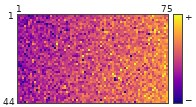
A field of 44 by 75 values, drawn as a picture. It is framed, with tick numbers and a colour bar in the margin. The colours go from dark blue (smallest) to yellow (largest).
Slope: up to the right. Histogram: bell-shaped. Stripes: none. Grain: fine.
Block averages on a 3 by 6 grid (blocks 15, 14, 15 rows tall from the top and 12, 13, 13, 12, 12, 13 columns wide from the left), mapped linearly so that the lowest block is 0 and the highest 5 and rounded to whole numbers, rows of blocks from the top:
0 1 2 3 3 5 | 0 1 2 3 4 5 | 0 1 2 3 4 5
